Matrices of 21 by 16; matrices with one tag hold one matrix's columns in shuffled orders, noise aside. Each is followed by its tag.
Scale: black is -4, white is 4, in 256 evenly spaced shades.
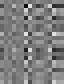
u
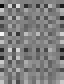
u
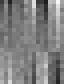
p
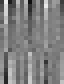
p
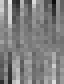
p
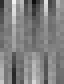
p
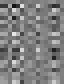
u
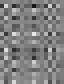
u
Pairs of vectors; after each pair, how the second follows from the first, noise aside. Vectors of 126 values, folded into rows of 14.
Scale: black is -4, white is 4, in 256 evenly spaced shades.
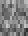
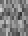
wrapped around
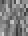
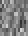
wrapped around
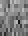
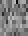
wrapped around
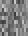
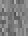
shrunk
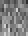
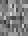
wrapped around
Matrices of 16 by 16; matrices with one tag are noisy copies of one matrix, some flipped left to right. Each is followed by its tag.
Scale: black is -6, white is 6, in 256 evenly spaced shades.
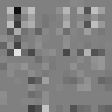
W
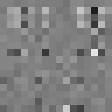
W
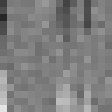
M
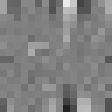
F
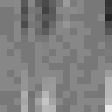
M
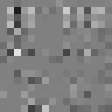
W
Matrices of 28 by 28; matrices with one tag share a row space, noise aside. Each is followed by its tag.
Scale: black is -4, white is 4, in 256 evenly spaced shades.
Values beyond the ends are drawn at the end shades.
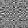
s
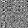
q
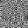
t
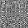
q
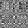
s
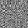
q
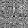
s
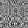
t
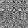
s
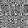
t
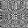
t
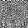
q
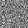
q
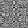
s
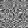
s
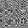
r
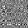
q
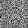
t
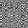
r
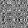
q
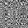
r
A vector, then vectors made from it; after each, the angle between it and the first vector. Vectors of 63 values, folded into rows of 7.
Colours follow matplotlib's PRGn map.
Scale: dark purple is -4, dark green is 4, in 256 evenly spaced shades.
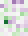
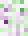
nearly opposite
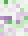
partly opposed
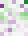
partly aligned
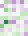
nearly parallel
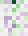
partly opposed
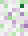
orthogonal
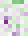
nearly opposite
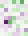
nearly opposite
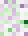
orthogonal
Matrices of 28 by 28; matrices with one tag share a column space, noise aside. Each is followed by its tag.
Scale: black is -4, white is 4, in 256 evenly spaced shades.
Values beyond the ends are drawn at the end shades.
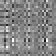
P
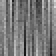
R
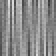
R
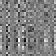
P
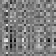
P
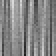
R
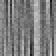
R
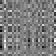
P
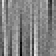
R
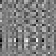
P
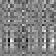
P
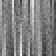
R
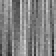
R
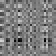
P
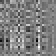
P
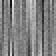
R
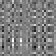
P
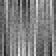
R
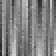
R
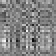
P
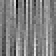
R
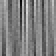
R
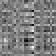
P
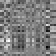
P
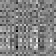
P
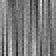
R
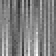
R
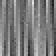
R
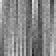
R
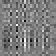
P
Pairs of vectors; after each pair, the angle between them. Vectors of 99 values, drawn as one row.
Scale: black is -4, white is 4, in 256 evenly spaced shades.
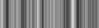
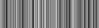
partly aligned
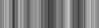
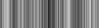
nearly parallel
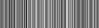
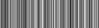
orthogonal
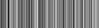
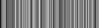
orthogonal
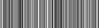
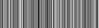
nearly opposite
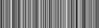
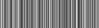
nearly opposite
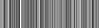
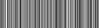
partly opposed
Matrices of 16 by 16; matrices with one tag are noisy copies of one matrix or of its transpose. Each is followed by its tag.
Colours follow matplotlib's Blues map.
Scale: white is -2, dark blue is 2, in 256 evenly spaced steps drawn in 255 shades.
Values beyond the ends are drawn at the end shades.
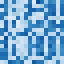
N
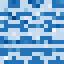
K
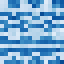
K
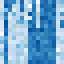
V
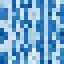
K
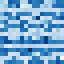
K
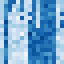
V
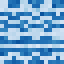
K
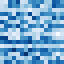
K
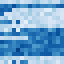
V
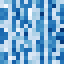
K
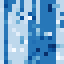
V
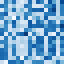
N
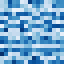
K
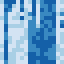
V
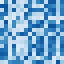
N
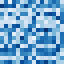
N
